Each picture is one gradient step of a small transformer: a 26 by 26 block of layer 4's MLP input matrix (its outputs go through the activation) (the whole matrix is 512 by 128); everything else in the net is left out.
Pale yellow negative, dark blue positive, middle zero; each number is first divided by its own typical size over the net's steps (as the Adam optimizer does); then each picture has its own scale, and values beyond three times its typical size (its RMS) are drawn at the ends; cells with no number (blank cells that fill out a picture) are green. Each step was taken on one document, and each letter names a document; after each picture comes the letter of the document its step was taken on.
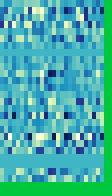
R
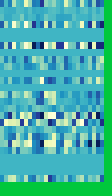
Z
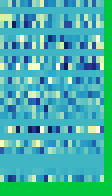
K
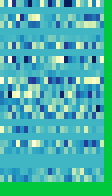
K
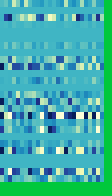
R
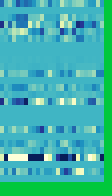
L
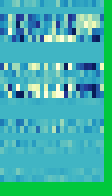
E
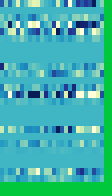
E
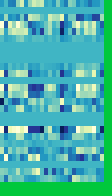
L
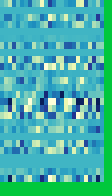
R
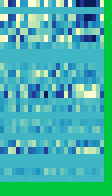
E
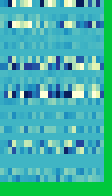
K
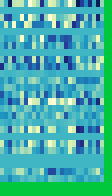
K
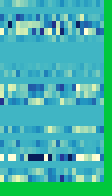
L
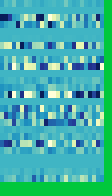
Z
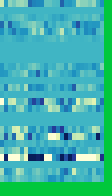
L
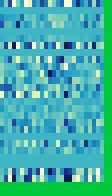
K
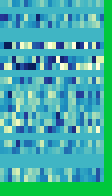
R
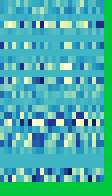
Z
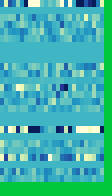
E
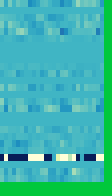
L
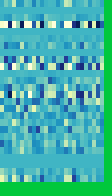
R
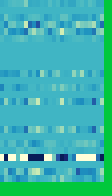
L
